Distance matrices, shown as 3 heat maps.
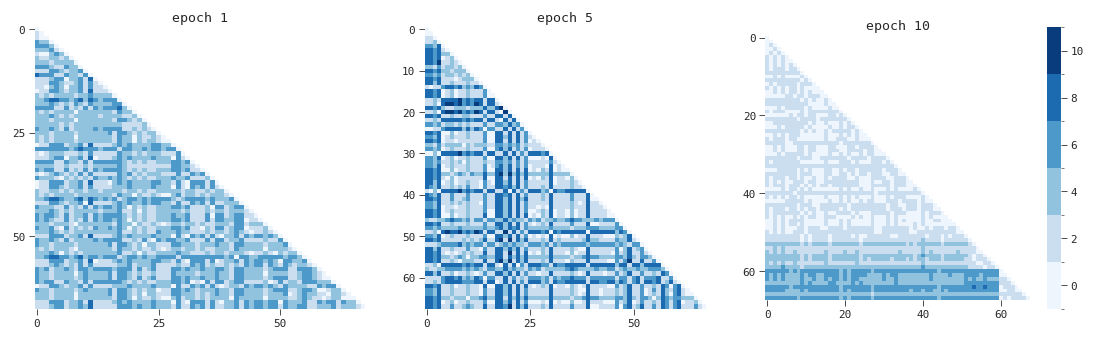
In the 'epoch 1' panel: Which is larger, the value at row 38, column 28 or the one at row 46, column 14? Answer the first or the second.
the second
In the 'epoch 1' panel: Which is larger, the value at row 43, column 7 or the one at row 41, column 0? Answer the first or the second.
the second
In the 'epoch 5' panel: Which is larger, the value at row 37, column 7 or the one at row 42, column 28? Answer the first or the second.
the second
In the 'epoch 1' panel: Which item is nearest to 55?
41
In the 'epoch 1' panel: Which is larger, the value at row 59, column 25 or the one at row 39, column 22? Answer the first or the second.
the second
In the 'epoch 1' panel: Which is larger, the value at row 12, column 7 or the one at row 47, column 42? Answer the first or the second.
the second
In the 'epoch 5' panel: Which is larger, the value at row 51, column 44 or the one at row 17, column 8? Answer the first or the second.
the second
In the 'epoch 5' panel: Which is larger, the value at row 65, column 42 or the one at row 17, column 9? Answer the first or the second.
the second
